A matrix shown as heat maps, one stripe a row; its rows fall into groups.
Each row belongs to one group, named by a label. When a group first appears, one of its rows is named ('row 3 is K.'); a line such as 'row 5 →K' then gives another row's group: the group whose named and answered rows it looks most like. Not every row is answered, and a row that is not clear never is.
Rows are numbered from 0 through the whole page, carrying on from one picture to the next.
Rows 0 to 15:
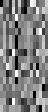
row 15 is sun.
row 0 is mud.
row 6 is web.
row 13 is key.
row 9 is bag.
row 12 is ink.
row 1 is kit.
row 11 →web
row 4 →key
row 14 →kit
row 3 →web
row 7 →kit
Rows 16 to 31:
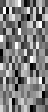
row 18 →sun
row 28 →web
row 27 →key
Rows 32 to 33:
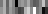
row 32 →web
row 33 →ink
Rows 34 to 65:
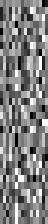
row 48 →mud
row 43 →key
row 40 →mud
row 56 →ink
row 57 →key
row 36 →kit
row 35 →mud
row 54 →web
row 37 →web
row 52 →mud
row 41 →sun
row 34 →ink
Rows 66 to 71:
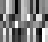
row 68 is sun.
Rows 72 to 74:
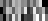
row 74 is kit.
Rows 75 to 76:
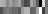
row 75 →sun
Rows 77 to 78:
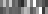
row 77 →ink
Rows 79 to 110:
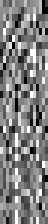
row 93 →web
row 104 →ink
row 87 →key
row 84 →kit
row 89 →mud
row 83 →sun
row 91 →bag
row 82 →bag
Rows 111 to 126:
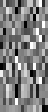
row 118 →web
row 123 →bag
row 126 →ink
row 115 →kit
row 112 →bag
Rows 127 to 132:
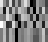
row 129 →bag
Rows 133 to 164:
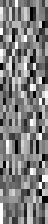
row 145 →mud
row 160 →sun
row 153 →bag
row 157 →mud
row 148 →web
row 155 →ink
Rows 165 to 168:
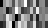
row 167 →bag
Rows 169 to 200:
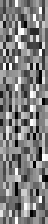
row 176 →key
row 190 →sun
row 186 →mud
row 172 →kit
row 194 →ink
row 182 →mud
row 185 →bag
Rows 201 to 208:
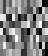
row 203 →kit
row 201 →ink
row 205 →sun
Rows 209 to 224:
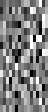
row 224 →web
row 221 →ink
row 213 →sun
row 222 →bag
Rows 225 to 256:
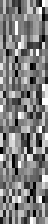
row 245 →sun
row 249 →web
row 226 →key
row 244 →sun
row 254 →web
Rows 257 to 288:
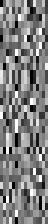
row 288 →web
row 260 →web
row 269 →bag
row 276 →bag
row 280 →web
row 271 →mud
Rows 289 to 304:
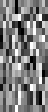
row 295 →mud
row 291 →ink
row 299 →ink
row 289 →web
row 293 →key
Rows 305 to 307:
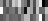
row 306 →kit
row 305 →ink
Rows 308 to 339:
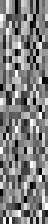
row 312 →bag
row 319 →ink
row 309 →bag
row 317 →bag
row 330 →web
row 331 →mud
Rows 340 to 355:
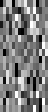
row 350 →bag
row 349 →web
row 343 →mud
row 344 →key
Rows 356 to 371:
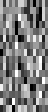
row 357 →sun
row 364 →key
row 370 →kit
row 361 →key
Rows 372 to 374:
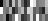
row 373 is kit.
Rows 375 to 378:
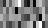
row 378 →key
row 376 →web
